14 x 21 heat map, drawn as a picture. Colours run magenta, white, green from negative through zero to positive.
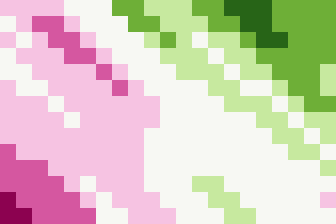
Ninth with the highest average: top right. Grain: diagonal, down to the right. Ninth with the lowest average: bottom left. Slope: up to the top right.
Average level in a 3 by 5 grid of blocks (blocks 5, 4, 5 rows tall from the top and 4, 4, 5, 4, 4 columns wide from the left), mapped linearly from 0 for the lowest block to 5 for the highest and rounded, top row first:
12455
11234
01233
